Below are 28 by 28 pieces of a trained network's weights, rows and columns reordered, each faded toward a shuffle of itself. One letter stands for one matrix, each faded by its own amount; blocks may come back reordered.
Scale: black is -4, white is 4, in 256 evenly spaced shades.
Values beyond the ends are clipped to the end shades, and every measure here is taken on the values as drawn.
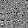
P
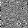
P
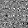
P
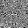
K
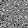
P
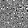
P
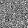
K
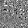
P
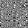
P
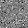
K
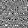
P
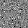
P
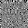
P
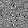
P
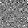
P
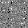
P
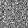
K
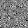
K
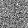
K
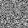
K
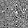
P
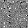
P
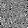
P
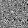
K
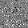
P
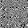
P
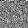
K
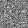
K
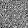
K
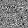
K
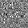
P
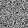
K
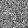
K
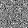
K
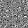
K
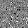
P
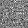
K
